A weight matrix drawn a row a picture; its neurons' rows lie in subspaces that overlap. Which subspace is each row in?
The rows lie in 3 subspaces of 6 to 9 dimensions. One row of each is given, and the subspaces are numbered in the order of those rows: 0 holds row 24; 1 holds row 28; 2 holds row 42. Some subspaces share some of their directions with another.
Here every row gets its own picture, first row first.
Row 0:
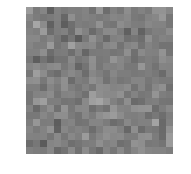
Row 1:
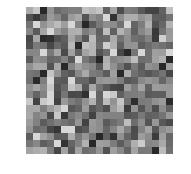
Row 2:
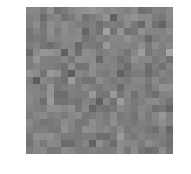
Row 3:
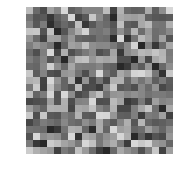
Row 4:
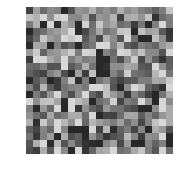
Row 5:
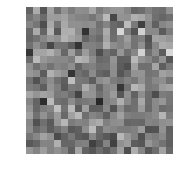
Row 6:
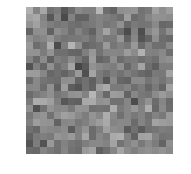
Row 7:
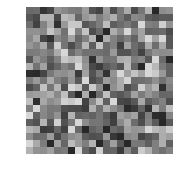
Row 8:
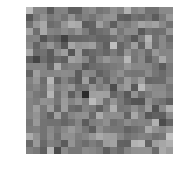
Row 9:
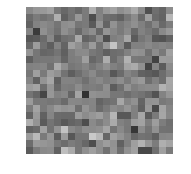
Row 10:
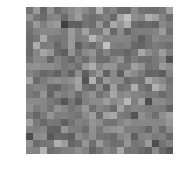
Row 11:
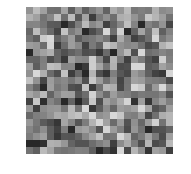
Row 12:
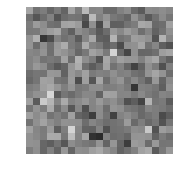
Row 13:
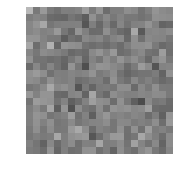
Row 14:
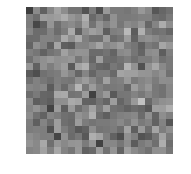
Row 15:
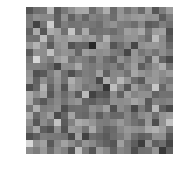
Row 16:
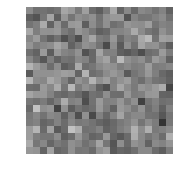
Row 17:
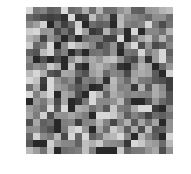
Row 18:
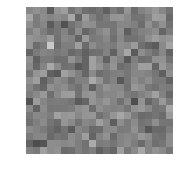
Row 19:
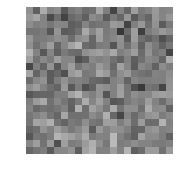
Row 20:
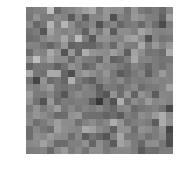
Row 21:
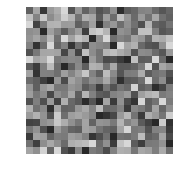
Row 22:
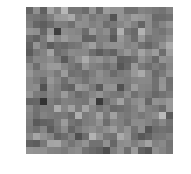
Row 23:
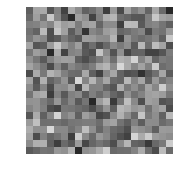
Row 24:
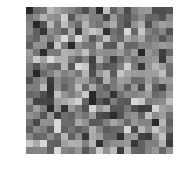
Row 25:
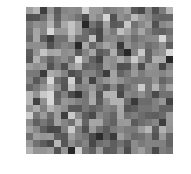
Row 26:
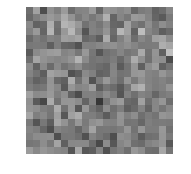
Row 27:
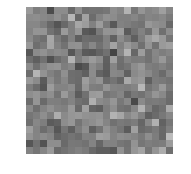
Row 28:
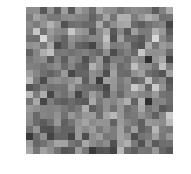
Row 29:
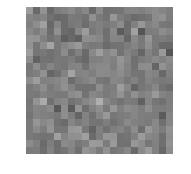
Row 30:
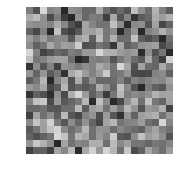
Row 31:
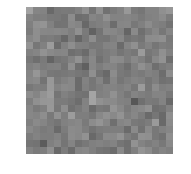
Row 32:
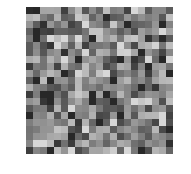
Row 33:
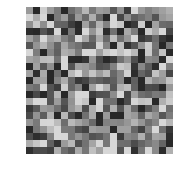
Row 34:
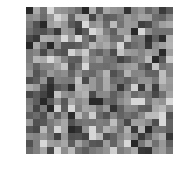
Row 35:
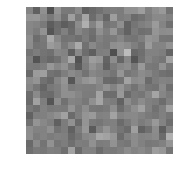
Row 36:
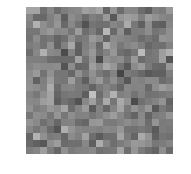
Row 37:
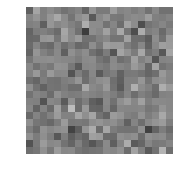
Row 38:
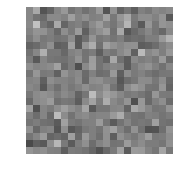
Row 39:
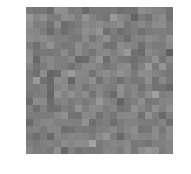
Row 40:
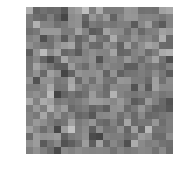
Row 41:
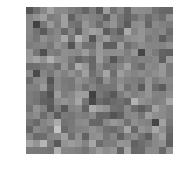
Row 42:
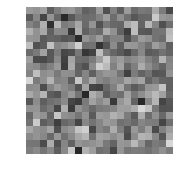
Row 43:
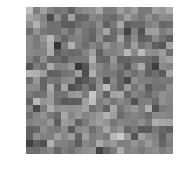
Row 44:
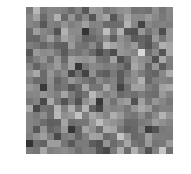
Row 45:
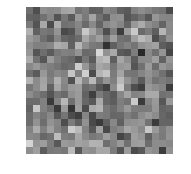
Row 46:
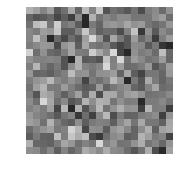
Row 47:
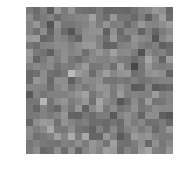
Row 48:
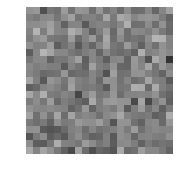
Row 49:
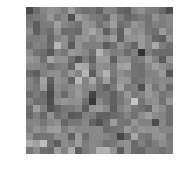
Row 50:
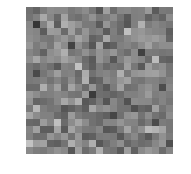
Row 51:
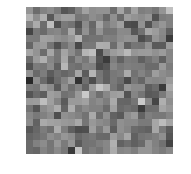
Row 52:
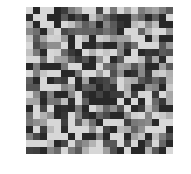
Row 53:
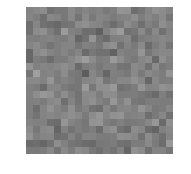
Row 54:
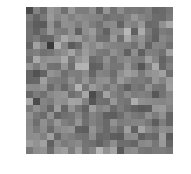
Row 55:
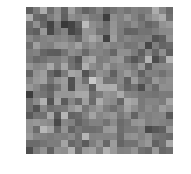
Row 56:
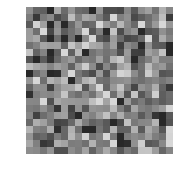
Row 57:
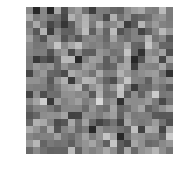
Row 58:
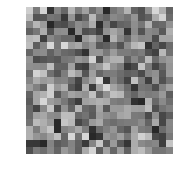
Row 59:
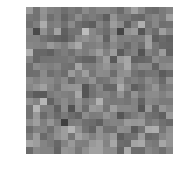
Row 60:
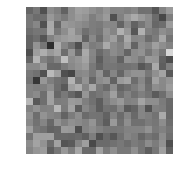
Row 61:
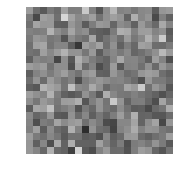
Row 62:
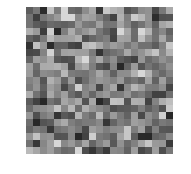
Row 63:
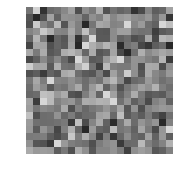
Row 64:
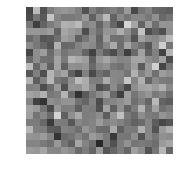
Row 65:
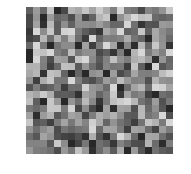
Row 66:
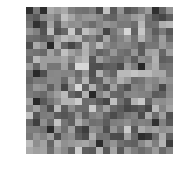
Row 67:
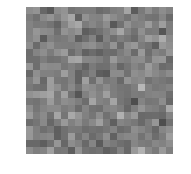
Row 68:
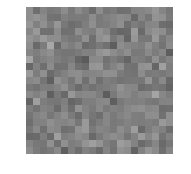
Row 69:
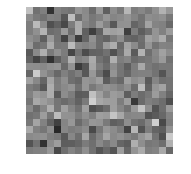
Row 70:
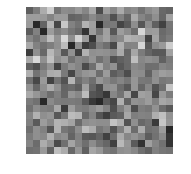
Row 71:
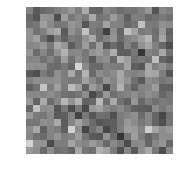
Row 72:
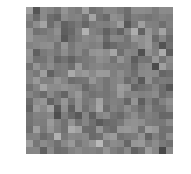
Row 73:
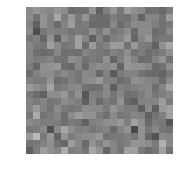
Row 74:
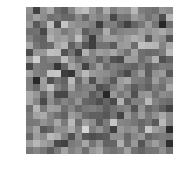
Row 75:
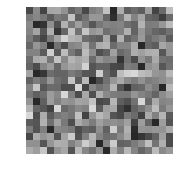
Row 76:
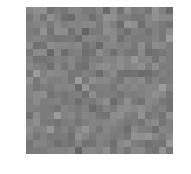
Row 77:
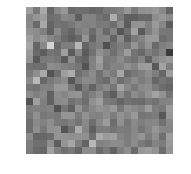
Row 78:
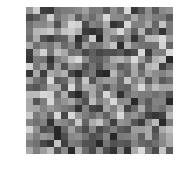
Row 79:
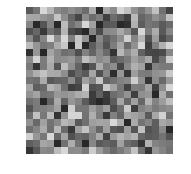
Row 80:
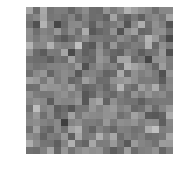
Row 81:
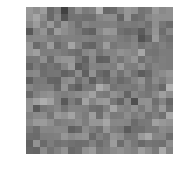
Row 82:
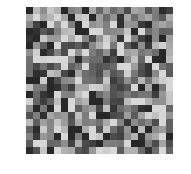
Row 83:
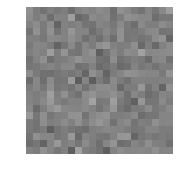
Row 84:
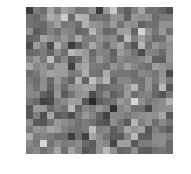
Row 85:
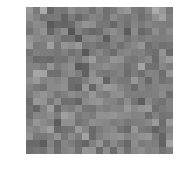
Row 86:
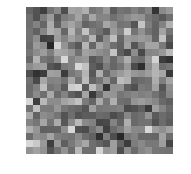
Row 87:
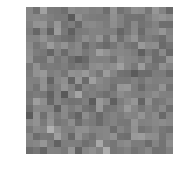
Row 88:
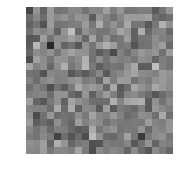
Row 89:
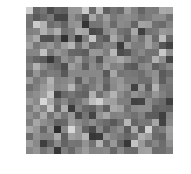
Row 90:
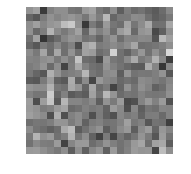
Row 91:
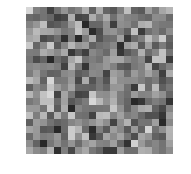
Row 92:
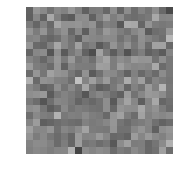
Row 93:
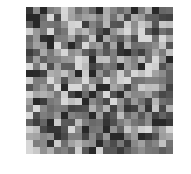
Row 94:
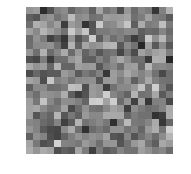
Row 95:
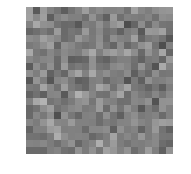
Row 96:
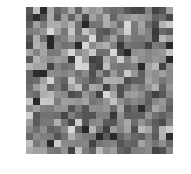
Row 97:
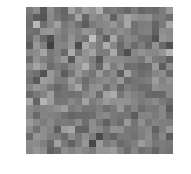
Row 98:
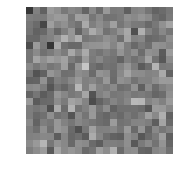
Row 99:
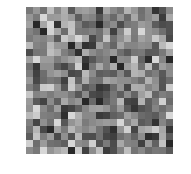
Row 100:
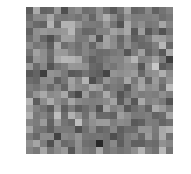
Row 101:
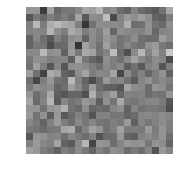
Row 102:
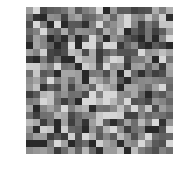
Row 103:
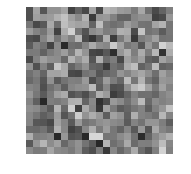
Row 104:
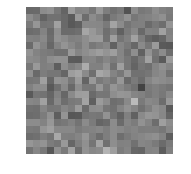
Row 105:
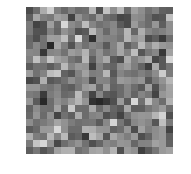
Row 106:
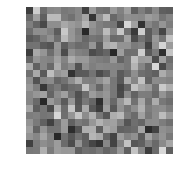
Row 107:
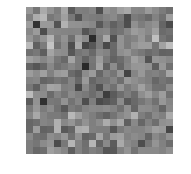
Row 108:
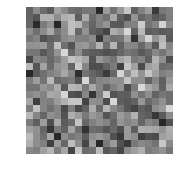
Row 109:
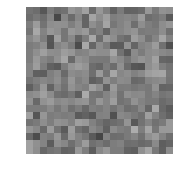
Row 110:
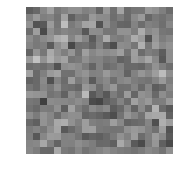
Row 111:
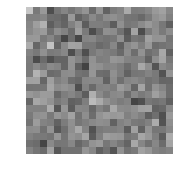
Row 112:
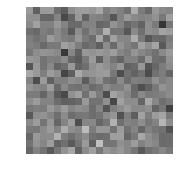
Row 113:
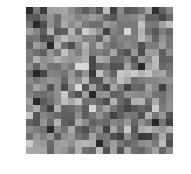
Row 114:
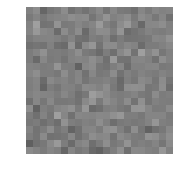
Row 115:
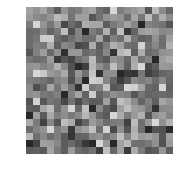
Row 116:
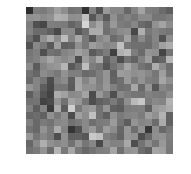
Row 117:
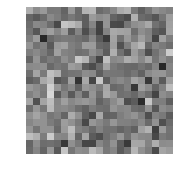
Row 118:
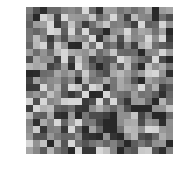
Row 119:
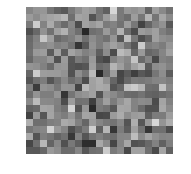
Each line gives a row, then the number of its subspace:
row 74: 0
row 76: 2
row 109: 1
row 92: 2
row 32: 0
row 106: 2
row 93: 2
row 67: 1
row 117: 1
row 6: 2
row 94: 1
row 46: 0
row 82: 2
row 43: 2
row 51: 2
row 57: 0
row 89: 0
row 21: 1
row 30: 2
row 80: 1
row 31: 2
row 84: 2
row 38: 1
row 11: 1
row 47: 1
